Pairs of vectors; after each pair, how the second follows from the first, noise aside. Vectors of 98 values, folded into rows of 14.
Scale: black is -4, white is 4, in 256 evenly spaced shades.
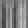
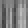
copied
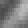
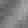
shrunk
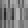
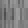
shrunk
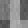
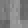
shrunk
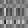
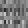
sign-scrambled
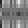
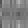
shrunk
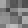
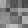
copied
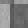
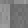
shrunk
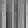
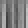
copied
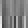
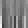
copied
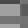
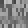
sign-scrambled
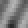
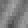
shrunk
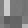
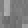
shrunk
